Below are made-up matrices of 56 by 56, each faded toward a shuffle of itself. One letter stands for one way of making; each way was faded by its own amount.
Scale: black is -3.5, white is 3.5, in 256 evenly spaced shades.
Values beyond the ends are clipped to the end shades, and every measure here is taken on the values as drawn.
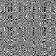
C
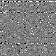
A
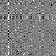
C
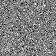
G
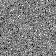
G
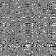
A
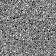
G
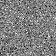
G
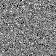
G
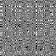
C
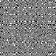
A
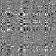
C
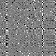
C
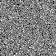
G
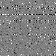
A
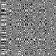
C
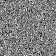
G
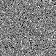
G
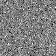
G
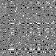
A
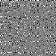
A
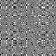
C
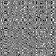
C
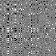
C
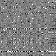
A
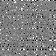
A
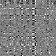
C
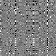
C
